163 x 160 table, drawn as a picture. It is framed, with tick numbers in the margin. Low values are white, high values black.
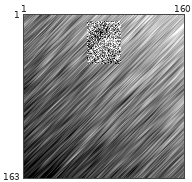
Odd patch: rougher, in the top middle. Grain: diagonal, up to the right. Roughest part: top middle. Ninth with the lowest average: top right. Ninth with the highest average: bottom left. Slope: up to the bottom left.
